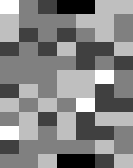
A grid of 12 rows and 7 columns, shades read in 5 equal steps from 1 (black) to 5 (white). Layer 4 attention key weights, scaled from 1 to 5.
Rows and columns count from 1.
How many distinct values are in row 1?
5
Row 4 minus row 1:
-3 0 0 3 1 -2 0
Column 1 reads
5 4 4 2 3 3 2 4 3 5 2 3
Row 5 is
3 3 3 3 2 3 2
